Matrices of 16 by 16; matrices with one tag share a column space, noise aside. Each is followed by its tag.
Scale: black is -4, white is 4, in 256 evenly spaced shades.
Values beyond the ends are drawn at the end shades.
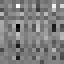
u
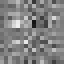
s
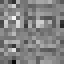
s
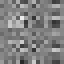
s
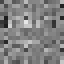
s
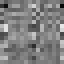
u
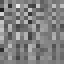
u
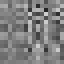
u
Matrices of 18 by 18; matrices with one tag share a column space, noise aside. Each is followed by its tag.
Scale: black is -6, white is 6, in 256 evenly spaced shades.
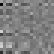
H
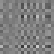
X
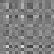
X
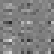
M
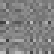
M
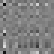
H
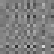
X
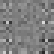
M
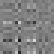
M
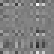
H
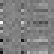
M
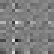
M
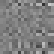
H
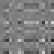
M
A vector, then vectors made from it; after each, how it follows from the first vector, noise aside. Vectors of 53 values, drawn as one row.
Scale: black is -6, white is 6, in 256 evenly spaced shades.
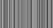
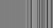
partly zeroed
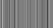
partly zeroed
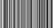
scaled up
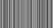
copied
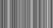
sign-scrambled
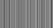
partly zeroed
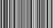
scaled up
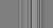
partly zeroed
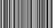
scaled up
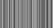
copied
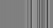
partly zeroed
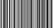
scaled up
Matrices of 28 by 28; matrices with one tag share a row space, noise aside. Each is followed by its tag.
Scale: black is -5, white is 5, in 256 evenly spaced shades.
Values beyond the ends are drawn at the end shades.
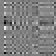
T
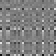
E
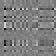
T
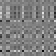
E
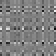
E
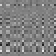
E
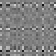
E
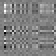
T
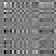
T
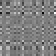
E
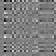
T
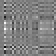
T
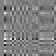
T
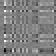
T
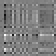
T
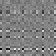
E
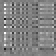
T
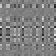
E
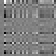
T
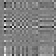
T
